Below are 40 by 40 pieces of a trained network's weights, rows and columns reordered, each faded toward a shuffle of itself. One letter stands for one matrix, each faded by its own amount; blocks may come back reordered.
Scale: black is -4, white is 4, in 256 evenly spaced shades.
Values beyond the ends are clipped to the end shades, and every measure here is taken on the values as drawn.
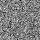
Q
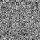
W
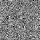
W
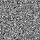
Q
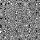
W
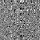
W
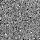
Q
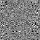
W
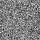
Q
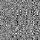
W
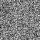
Q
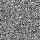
Q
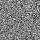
Q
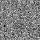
Q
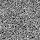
Q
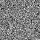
Q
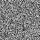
Q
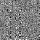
W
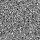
Q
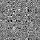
W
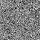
Q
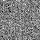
Q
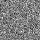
W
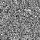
W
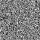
Q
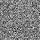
W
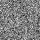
Q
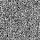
Q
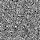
Q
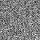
W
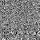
W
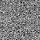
W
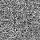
Q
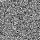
Q
